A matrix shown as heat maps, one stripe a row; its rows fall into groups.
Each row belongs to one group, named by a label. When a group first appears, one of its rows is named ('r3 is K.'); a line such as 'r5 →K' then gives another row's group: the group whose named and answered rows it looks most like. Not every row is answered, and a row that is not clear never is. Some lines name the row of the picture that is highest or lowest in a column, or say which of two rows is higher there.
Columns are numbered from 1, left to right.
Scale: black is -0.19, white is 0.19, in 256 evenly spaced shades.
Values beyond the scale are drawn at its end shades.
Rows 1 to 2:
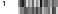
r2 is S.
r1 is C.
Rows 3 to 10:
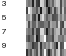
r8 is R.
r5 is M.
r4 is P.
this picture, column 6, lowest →8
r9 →S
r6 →S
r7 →R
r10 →P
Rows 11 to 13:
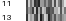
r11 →P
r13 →P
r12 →R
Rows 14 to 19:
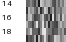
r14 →M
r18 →M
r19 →R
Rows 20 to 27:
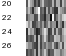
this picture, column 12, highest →23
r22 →P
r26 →S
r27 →R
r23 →S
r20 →P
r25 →R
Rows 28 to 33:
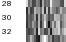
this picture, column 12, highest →32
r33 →M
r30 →R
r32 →R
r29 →C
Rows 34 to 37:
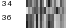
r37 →R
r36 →R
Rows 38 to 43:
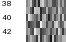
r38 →M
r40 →P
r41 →R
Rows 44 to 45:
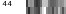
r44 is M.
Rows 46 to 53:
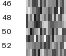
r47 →S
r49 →M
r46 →S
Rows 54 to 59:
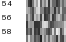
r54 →C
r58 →P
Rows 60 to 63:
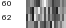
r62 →C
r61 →C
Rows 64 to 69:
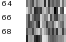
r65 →S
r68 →C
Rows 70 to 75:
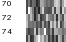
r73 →S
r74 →R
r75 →C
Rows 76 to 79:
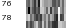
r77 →M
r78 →S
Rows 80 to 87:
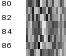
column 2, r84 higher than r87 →Yes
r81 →C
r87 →C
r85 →P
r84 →M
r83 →M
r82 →R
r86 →M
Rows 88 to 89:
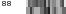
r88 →S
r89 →C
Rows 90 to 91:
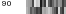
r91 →S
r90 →C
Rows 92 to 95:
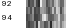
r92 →R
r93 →P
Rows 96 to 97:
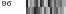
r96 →P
